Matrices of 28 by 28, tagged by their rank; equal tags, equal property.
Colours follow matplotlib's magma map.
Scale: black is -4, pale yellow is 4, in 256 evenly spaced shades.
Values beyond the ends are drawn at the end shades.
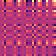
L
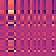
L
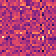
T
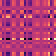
L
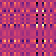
L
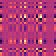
L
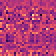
T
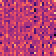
T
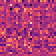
T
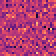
T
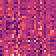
T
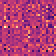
T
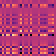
L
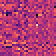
T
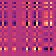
L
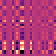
L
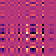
L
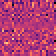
T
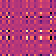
L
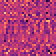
T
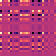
L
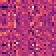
T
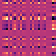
L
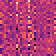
T
